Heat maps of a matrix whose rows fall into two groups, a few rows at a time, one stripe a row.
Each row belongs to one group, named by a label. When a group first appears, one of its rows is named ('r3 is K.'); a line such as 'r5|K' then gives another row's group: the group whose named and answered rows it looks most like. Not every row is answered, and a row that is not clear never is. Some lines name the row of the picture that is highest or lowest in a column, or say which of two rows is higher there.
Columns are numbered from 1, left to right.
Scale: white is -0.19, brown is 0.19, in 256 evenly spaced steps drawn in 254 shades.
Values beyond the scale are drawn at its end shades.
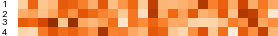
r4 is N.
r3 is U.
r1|N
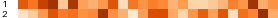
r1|U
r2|N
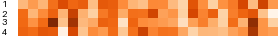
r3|U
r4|U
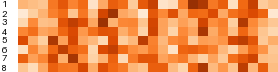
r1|N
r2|N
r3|N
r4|N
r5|U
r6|N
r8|N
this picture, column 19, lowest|7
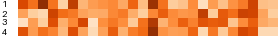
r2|N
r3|N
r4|U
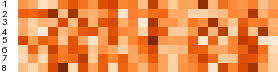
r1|N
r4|N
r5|U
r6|N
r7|N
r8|N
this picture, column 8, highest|4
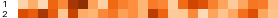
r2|U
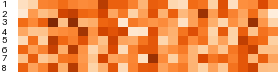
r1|N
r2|N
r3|U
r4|N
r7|N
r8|U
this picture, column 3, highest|3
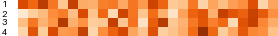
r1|U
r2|N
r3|N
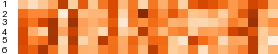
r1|N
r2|U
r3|U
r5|U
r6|U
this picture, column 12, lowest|4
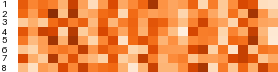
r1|U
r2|U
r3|N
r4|U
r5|U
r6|N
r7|U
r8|N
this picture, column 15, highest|3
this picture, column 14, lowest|2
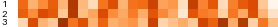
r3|N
